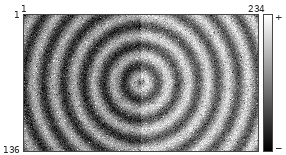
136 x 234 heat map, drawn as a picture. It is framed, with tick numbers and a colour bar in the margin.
Average level on the scale: 50%. Seam: vertical, 50% of the way across, the right part higher. Rings: centred on the centre.
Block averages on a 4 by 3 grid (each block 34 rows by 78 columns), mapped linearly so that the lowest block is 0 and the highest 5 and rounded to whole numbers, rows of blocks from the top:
035 | 025 | 025 | 035
